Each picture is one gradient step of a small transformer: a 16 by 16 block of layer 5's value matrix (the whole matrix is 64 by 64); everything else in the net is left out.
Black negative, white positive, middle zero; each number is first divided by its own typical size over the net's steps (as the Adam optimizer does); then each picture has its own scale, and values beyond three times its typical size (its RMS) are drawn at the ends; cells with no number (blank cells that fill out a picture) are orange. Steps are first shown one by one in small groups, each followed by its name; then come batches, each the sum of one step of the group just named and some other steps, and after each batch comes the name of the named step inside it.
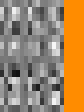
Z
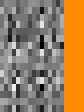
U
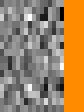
Z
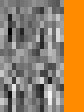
U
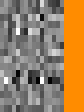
U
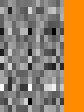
U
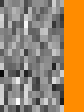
Z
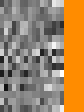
Z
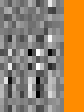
U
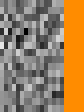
U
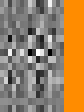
U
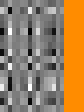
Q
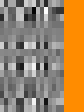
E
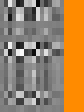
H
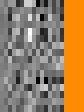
H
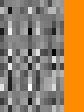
Q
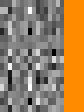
Q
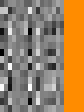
Q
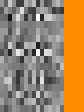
H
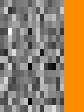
Q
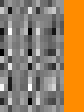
Q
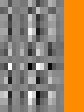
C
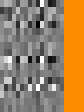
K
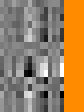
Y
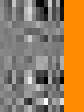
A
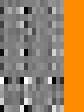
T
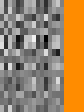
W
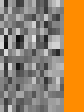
W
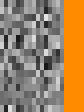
W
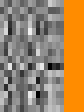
C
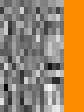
T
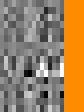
Y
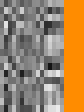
T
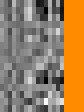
A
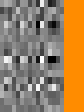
K
